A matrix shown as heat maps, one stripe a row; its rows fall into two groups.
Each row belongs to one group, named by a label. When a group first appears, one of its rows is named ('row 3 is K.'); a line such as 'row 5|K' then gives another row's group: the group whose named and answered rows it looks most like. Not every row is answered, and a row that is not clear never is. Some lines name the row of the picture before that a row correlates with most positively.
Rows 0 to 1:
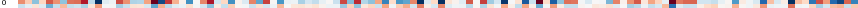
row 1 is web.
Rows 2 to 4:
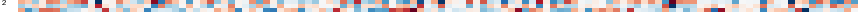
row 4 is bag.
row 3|web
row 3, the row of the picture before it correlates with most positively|1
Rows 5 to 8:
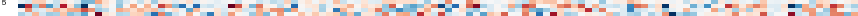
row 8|web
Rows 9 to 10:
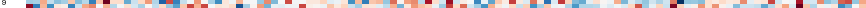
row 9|web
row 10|bag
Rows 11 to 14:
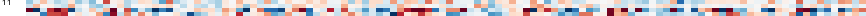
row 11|web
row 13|bag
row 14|bag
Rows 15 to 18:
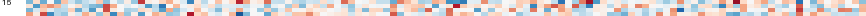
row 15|bag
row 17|web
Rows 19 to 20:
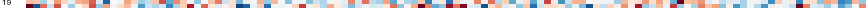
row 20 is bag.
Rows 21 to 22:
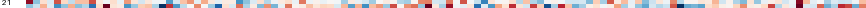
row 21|bag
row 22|web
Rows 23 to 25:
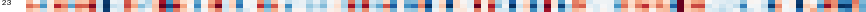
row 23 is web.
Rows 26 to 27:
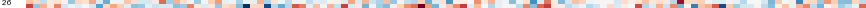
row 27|bag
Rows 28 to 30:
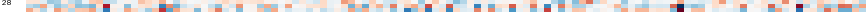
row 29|web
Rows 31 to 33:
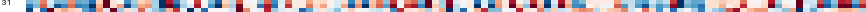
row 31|web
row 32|web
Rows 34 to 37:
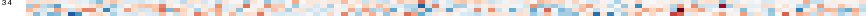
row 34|bag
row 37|bag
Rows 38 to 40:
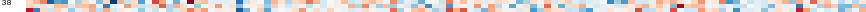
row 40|bag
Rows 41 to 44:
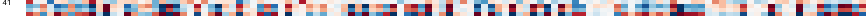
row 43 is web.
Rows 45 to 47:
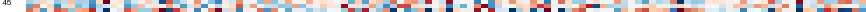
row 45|web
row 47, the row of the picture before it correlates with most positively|44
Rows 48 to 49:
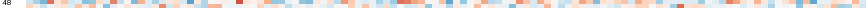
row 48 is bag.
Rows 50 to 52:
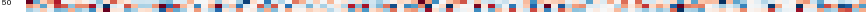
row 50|bag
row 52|web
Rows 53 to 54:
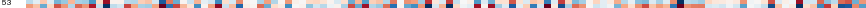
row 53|web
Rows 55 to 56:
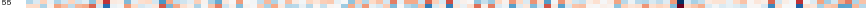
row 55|web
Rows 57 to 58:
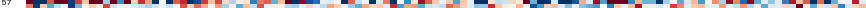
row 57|bag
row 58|bag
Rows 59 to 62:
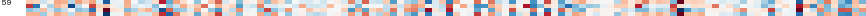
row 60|bag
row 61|web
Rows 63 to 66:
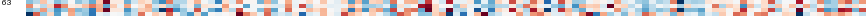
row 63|web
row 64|bag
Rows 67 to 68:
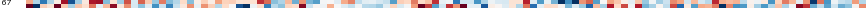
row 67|bag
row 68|bag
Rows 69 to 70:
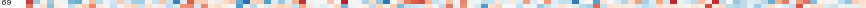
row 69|bag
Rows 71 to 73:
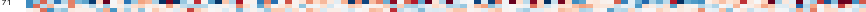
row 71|web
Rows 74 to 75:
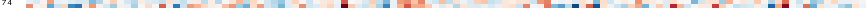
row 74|bag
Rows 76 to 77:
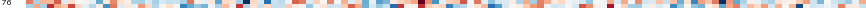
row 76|bag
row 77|bag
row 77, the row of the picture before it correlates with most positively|74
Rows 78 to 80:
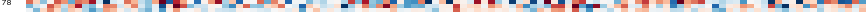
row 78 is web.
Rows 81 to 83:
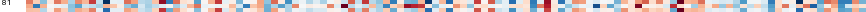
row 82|bag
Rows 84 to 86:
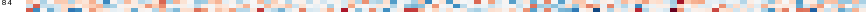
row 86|bag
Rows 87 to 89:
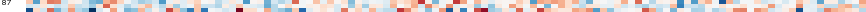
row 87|bag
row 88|web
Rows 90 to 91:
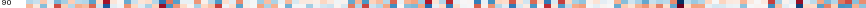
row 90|web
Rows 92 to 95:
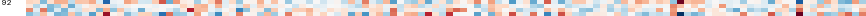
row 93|bag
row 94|bag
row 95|web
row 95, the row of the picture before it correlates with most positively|90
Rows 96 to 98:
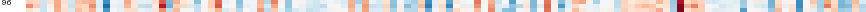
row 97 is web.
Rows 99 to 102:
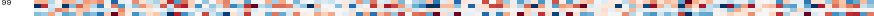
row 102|web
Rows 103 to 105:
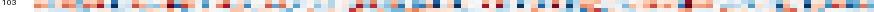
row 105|bag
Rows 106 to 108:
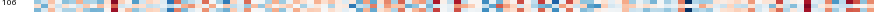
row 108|web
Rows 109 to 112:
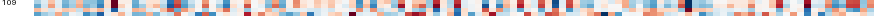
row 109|web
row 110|web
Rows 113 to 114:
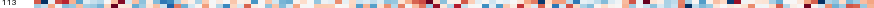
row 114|web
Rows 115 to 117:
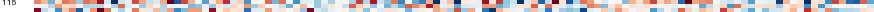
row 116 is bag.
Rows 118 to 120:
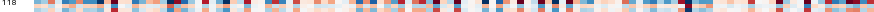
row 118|web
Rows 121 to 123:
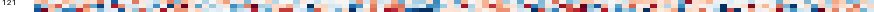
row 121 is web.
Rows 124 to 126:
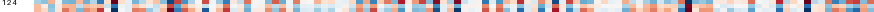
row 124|web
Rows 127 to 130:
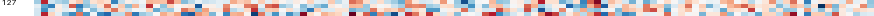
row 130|bag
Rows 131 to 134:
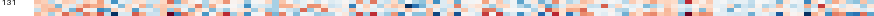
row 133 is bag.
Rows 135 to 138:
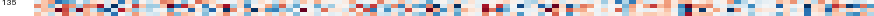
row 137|bag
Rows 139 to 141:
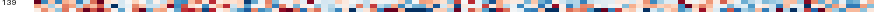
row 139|bag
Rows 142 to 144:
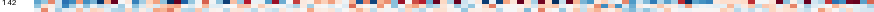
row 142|web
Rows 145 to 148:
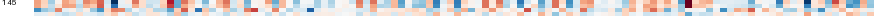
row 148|web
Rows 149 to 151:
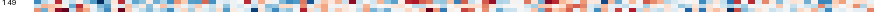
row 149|bag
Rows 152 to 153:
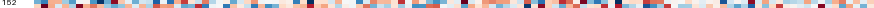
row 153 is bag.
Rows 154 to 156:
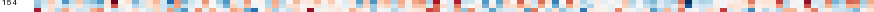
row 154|web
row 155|web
